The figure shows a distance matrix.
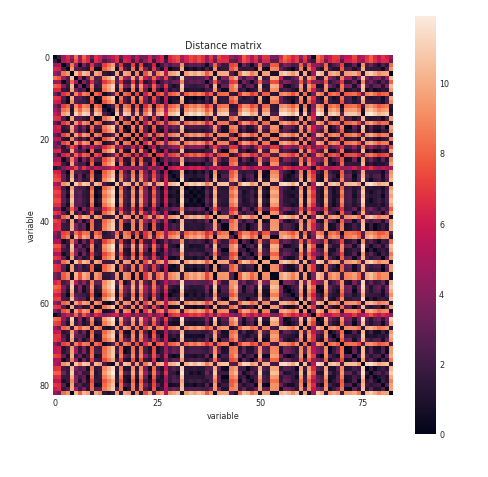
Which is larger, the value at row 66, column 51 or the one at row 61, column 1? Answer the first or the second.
the first
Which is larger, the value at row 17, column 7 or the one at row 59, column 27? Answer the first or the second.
the second
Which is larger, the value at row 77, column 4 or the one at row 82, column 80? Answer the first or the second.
the first
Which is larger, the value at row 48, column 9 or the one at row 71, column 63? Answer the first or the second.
the first
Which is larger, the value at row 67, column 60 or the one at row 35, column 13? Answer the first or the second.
the second
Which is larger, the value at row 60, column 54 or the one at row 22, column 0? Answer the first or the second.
the second
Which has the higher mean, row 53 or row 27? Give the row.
53
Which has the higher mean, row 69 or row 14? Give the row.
14
